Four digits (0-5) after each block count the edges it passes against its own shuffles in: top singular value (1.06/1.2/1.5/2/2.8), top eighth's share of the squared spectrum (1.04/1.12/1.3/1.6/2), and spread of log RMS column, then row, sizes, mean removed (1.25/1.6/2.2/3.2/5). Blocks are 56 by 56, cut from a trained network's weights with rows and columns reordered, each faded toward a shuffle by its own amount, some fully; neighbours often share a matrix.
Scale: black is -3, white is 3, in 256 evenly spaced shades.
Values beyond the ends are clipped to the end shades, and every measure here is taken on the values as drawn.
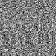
4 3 1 2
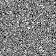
2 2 1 0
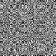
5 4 2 3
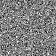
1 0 0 0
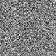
3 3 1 1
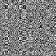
4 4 3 2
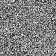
3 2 0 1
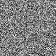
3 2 0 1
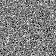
0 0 0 0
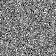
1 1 0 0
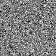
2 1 0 1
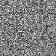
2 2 0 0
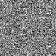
3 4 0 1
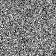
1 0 0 0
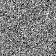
0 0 0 0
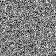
2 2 0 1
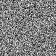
0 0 0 0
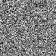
3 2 0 1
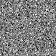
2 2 0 0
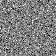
0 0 0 0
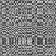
5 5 3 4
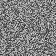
0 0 0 0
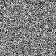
1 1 0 0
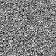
3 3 0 1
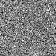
2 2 0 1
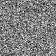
1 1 0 0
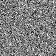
1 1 0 0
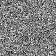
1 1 0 0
